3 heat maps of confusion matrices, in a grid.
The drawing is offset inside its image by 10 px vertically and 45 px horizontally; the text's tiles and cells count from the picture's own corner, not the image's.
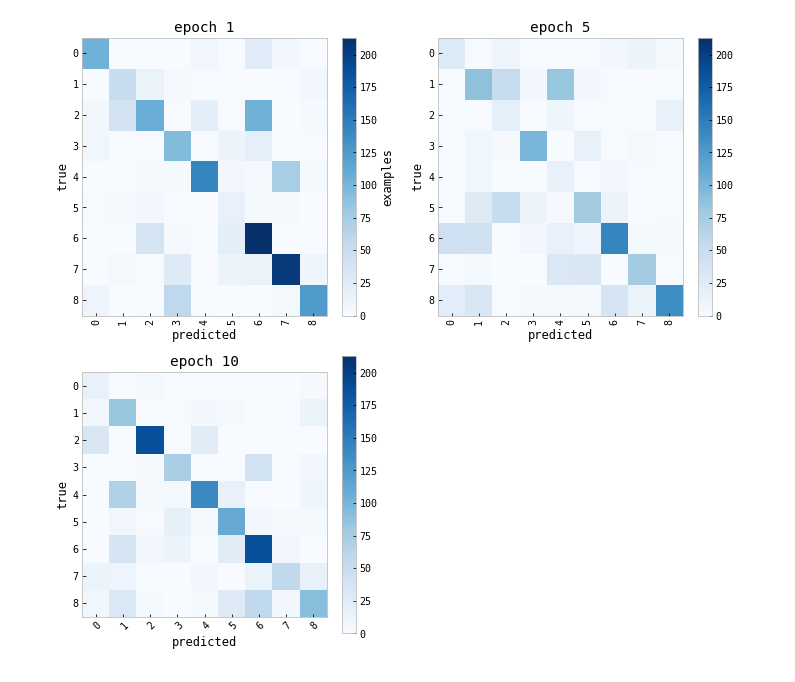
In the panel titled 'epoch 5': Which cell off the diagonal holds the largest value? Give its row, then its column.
1, 4
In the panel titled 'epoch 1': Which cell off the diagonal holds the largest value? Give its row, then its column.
2, 6
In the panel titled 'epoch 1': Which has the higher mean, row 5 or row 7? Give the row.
7
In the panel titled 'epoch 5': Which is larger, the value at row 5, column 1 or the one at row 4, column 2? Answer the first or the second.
the first
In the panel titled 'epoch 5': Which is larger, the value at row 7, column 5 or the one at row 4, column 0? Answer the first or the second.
the first
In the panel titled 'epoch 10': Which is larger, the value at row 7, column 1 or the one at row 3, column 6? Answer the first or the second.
the second
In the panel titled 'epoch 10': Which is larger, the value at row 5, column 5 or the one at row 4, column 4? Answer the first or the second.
the second
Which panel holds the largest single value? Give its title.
epoch 1
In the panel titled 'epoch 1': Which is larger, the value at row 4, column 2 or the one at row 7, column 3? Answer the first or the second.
the second
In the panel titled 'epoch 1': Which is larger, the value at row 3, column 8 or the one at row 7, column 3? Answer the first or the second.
the second
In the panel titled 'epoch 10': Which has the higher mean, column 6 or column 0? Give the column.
6
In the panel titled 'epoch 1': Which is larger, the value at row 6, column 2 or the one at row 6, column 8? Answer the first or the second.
the first
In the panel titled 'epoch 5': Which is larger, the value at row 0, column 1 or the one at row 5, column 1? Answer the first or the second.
the second
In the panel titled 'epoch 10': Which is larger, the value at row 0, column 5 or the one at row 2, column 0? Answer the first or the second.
the second
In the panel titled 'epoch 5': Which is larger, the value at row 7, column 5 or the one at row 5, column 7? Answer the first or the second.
the first
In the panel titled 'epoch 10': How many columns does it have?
9
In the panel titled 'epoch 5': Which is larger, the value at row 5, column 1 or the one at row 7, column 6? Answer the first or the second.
the first
